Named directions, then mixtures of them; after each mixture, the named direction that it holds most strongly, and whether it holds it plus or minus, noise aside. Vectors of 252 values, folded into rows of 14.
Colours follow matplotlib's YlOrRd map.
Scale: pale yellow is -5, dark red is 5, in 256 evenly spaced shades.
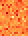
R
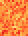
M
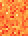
R, minus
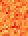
M, minus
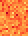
R, plus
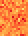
M, minus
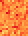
M, minus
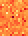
R, minus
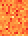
R, plus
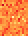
R, plus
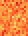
M, plus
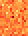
R, minus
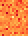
R, plus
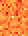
R, plus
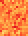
M, minus
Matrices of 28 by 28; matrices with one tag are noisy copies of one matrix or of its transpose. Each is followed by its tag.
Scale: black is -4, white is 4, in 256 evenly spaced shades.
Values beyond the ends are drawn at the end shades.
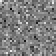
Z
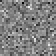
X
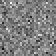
X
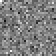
Z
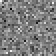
Z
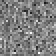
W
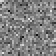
Z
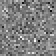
X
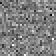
W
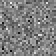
X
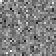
Z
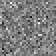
X
